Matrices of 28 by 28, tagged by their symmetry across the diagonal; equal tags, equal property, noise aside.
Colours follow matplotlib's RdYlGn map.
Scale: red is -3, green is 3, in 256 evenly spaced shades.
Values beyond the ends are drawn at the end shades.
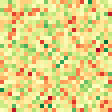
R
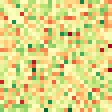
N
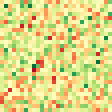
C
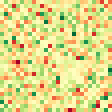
N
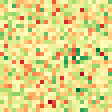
C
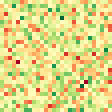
N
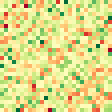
R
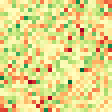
R
